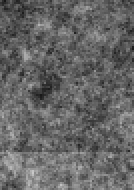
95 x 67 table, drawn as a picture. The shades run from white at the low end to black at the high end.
The top part is higher, up to a seam about 80% of the way down. There are no regular stripes. The values follow a bell shape. The bottom left is the ninth with the lowest average. The halves do not mirror each other.
